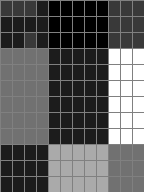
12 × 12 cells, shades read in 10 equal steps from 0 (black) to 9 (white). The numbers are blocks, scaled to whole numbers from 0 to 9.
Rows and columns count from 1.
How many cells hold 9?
18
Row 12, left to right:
1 1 1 1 6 6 6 6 6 4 4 4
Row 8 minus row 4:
0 0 0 0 0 0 0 0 0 0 0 0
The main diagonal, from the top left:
2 1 2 4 1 1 1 1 1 4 4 4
